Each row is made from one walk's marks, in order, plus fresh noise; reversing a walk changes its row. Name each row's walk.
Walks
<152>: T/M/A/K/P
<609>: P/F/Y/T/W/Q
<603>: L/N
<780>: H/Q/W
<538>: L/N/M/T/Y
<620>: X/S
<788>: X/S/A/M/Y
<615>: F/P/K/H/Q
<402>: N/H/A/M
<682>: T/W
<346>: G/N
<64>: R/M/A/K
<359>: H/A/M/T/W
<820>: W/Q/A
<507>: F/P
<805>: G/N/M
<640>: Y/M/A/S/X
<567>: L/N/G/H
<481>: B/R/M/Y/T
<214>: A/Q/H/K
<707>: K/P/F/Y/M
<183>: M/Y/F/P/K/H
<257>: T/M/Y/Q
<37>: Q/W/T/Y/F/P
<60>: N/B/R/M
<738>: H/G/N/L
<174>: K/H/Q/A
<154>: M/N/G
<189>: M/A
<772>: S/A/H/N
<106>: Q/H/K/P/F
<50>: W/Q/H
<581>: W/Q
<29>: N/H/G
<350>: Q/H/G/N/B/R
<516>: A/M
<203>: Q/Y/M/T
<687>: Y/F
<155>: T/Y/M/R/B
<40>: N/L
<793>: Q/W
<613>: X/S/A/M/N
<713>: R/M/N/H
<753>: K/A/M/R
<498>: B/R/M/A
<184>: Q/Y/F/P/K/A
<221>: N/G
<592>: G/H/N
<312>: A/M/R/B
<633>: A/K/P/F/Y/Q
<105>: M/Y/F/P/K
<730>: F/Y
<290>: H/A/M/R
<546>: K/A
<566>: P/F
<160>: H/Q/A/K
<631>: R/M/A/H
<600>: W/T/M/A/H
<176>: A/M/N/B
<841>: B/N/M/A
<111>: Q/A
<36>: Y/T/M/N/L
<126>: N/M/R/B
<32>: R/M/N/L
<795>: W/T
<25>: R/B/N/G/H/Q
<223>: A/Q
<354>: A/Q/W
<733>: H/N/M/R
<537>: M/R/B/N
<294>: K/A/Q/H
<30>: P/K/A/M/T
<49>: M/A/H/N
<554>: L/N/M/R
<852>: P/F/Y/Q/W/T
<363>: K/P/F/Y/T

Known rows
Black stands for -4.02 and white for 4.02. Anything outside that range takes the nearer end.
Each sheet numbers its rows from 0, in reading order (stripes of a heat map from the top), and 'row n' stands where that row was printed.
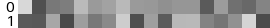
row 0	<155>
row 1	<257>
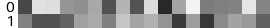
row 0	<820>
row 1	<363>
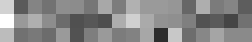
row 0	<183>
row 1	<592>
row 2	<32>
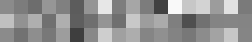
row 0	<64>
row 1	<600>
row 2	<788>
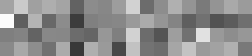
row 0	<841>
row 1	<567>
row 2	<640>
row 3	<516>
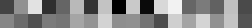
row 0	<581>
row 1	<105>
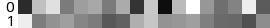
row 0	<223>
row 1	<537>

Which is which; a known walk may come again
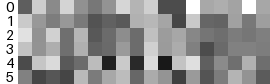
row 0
<546>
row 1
<603>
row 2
<631>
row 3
<600>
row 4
<354>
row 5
<203>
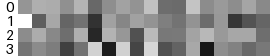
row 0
<498>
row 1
<29>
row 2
<516>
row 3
<682>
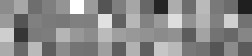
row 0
<507>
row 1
<214>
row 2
<155>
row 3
<25>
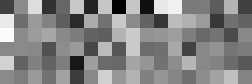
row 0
<581>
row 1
<221>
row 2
<537>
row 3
<359>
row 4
<805>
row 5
<788>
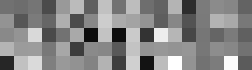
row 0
<852>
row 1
<538>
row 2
<780>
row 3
<402>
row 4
<223>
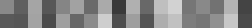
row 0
<615>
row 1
<257>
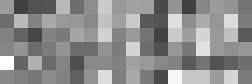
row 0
<481>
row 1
<184>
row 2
<105>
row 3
<640>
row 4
<567>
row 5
<64>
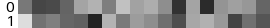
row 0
<363>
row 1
<154>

